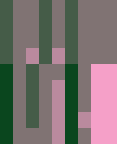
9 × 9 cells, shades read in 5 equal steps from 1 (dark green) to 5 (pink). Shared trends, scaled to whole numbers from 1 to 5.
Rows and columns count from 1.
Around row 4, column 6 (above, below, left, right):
2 1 4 3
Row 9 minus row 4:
-1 0 -1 1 0 -1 0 2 2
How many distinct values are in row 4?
3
